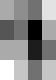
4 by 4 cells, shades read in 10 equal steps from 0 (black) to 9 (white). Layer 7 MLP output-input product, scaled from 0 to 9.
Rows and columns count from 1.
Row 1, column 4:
8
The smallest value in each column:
3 4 0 4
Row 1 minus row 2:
3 1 4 2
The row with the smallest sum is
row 2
